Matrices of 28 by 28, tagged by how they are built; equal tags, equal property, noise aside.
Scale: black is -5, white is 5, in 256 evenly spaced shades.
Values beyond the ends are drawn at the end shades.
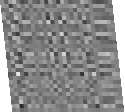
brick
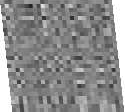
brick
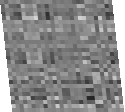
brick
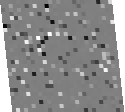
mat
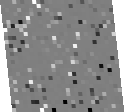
mat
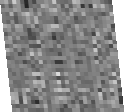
brick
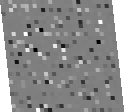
mat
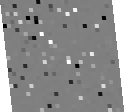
mat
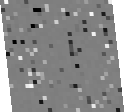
mat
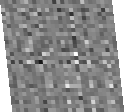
brick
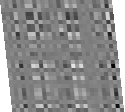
brick
